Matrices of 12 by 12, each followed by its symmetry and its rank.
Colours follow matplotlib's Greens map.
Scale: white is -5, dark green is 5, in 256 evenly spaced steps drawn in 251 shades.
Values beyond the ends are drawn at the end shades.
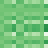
neither, rank one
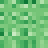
neither, rank two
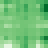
antisymmetric, rank two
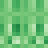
neither, rank one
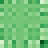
symmetric, rank one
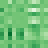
antisymmetric, rank two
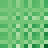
symmetric, rank one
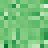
antisymmetric, rank two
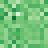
antisymmetric, rank two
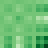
symmetric, rank one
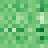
neither, rank two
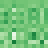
neither, rank two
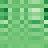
neither, rank one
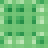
symmetric, rank one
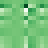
neither, rank one
